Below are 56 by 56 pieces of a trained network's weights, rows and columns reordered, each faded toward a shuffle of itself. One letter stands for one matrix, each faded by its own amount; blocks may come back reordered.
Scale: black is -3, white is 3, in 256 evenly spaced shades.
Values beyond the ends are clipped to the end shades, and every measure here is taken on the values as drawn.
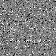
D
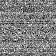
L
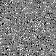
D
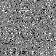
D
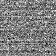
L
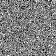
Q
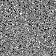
Q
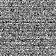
L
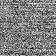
L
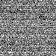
L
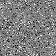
D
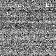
L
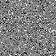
D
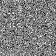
Q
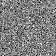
Q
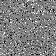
D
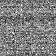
L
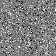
D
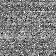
L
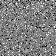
D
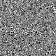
Q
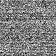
L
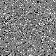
D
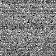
L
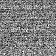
L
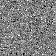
Q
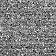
L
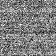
L
